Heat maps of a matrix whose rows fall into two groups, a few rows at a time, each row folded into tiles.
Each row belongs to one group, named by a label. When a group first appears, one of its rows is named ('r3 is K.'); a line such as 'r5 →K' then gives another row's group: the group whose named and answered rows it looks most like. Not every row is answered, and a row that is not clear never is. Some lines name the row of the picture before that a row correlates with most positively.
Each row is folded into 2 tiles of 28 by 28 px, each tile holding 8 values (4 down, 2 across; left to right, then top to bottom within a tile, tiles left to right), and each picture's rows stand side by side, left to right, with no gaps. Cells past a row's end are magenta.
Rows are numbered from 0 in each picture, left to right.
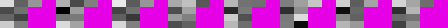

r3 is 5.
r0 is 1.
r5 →5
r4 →1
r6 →1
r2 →1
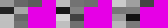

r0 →1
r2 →1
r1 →1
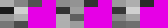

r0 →5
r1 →1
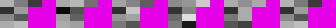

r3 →5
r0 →1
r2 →5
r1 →1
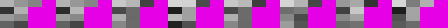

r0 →5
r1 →5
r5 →1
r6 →5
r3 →5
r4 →1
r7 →5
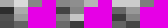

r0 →5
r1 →5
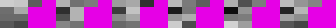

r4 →1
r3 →1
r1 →5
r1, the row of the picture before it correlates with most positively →0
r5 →5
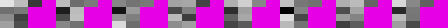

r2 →1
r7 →1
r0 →1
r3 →1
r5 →1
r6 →5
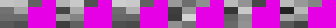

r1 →5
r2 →5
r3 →5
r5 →5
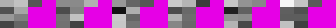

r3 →1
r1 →5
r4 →1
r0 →5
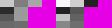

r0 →5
